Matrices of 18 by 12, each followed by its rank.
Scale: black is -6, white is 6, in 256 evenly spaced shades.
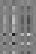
one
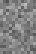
full rank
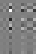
one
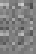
two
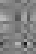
two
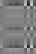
one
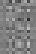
two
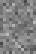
full rank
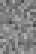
full rank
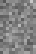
full rank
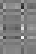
one
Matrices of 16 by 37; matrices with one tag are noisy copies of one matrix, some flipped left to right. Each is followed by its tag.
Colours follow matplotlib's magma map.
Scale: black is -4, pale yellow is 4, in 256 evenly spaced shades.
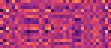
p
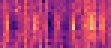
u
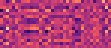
p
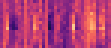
u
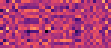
p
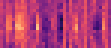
u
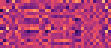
p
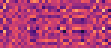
p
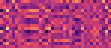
p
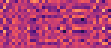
p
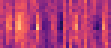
u
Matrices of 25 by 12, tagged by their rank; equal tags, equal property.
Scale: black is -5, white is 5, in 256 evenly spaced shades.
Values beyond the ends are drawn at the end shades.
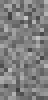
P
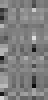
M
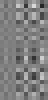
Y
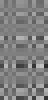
Y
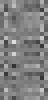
M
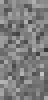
P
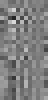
M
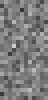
P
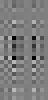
Y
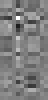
M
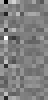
M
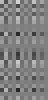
Y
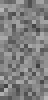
P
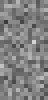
P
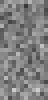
P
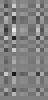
Y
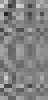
M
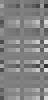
Y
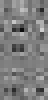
M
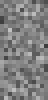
P
